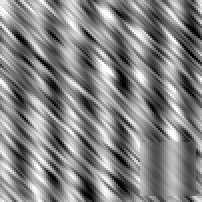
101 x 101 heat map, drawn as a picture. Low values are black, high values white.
Average level on the scale: 50%. Odd patch: calmer, in the bottom right. Stripes: upright, repeating 6 times. Calmest part: bottom right. Slope: none.
